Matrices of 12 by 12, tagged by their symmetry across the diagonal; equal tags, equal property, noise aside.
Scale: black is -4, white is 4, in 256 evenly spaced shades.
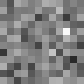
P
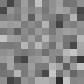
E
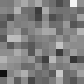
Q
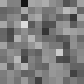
P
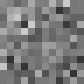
E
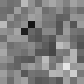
E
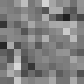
Q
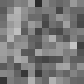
P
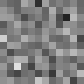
Q
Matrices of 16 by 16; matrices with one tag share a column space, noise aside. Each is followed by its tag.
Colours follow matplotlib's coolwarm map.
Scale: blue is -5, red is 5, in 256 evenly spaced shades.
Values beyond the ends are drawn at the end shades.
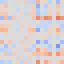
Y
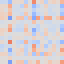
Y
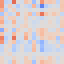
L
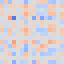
Y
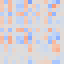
L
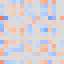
Y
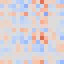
L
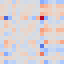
Y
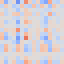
L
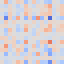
Y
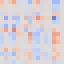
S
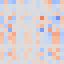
S
